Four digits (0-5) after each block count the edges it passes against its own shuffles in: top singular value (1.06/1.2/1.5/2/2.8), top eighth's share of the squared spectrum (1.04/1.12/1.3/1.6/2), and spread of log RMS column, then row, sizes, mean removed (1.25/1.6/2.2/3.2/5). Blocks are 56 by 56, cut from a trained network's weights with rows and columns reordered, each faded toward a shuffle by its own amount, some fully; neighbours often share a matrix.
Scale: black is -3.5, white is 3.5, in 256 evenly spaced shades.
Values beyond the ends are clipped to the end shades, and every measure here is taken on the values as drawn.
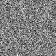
3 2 0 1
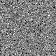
2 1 0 0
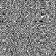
4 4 1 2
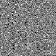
3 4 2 1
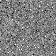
0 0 0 0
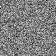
1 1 0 0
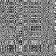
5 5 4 2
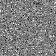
2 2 1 0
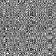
4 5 2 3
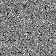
1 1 0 0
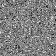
2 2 0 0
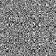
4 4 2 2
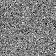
0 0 0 0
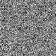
3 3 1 1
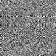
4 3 1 2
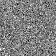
0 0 0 0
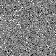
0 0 0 0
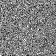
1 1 0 0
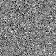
1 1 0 0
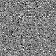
3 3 0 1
